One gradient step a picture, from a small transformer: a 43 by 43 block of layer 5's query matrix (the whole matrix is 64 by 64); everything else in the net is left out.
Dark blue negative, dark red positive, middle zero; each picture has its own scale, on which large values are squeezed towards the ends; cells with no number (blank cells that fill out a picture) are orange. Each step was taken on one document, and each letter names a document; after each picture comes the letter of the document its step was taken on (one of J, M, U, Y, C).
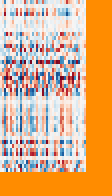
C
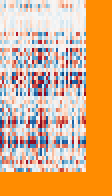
C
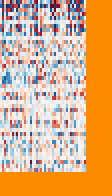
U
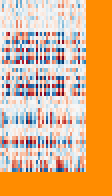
C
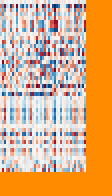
U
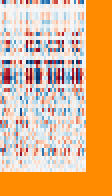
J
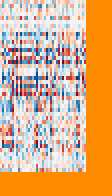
C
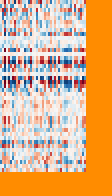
J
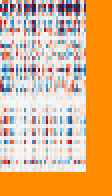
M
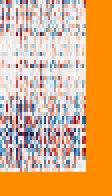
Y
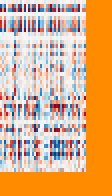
M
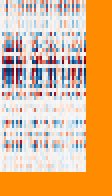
C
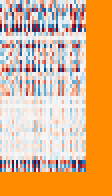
M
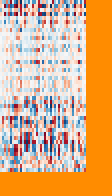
Y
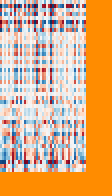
M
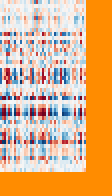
J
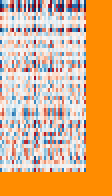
M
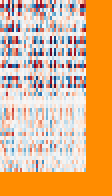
U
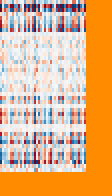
M
